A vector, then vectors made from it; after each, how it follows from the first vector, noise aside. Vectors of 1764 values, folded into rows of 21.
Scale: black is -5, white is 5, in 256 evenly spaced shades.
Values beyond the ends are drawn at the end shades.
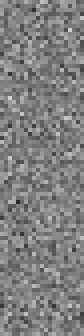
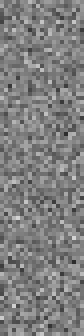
reversed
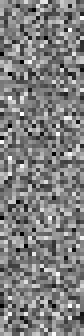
scaled up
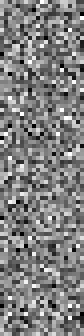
scaled up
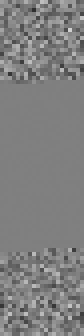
partly zeroed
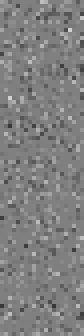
partly zeroed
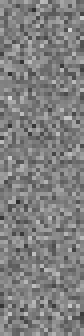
copied
